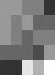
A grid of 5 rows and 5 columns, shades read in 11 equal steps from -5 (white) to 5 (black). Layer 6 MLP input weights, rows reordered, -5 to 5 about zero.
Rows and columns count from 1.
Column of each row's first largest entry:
5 4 3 4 1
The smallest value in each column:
-1 -1 -4 -2 -5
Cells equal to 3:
3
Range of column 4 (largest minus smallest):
4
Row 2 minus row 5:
-4 -3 3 3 6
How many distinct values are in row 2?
3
